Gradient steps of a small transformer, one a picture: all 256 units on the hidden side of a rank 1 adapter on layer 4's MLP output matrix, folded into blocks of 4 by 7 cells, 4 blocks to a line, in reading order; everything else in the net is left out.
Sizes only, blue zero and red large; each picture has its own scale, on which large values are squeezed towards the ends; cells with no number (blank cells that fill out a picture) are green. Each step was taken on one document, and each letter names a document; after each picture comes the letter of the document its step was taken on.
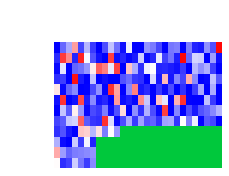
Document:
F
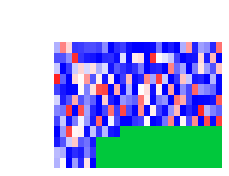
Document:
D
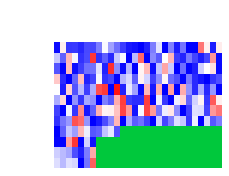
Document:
D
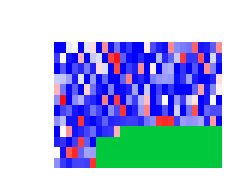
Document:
F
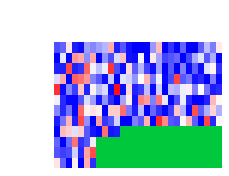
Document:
D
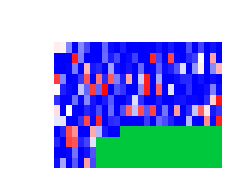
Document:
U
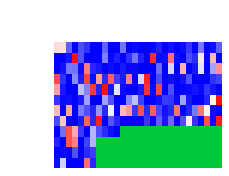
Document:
U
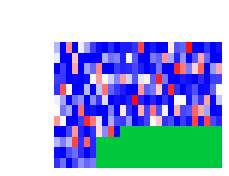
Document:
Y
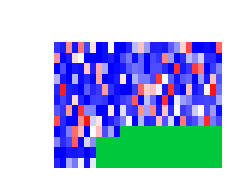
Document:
Y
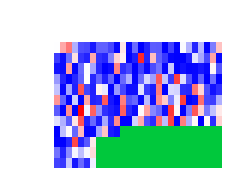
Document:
D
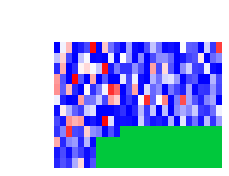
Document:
F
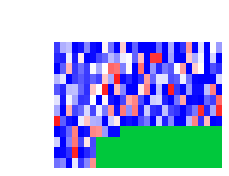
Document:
U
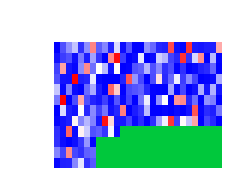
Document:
F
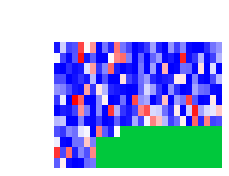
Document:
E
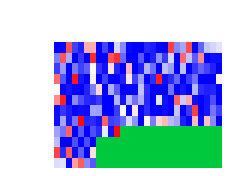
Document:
F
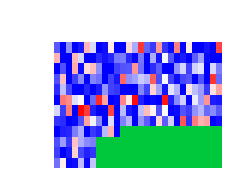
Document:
Y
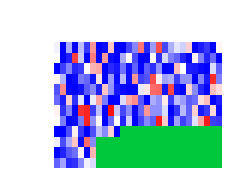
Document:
Y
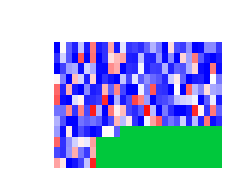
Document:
E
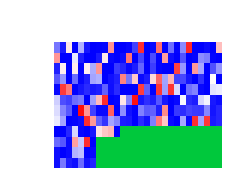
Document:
Y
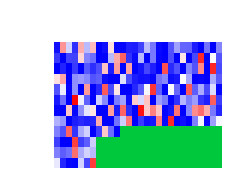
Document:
E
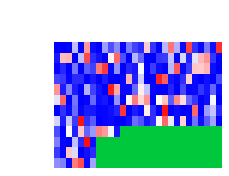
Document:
F
